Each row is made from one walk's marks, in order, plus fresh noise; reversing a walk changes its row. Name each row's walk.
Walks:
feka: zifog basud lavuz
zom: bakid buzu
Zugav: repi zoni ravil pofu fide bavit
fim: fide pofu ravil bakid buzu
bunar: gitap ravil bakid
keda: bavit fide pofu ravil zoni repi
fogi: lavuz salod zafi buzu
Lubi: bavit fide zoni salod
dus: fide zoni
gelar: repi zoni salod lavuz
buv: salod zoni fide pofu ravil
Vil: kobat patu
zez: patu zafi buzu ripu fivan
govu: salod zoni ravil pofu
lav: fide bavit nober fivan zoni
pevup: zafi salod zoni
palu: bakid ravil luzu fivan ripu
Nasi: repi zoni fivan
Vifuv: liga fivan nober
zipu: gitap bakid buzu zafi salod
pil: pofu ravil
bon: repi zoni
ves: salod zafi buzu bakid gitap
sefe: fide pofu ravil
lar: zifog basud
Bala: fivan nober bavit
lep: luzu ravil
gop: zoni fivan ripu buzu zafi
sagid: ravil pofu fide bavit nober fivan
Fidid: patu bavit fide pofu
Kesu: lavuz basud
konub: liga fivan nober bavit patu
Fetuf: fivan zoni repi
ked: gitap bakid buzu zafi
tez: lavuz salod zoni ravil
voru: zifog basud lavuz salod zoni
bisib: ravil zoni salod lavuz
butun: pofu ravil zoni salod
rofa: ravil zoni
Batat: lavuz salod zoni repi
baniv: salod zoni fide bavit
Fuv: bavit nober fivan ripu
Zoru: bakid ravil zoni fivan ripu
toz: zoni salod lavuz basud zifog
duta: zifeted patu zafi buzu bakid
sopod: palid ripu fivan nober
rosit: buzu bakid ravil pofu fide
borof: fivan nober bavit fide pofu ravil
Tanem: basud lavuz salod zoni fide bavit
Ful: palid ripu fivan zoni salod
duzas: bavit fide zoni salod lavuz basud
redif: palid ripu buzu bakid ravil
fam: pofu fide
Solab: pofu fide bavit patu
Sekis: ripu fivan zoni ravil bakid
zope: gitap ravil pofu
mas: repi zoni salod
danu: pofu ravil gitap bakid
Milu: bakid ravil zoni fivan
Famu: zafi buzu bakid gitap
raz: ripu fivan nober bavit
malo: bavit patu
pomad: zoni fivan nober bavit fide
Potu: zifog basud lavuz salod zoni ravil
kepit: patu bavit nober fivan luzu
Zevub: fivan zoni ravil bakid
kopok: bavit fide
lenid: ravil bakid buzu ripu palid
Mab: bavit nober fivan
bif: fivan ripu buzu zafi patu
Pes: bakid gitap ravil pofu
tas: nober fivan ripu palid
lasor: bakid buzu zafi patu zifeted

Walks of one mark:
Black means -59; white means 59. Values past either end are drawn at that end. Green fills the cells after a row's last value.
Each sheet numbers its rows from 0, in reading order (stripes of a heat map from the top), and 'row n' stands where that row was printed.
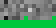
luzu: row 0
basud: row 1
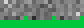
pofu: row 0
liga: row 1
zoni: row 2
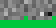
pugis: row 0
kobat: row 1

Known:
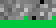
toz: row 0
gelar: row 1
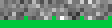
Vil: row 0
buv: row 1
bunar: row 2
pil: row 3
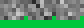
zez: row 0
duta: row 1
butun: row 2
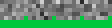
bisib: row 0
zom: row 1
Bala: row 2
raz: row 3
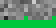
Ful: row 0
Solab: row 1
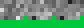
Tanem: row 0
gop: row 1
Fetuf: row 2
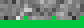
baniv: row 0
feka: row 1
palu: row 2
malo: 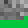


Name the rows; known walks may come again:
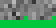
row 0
zom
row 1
lep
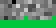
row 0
Batat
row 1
raz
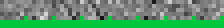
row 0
Fidid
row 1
bif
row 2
zipu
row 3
ked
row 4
govu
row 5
bon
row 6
Mab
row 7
toz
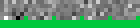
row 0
Pes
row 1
keda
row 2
kopok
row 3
rosit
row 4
tez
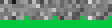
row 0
Zugav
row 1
buv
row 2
Vil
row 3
pil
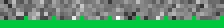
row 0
duta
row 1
redif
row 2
duzas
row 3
Zevub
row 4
bunar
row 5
dus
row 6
Ful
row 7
sopod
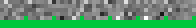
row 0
fam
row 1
Bala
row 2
baniv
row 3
Fuv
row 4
lenid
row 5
zope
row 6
voru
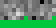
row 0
zez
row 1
mas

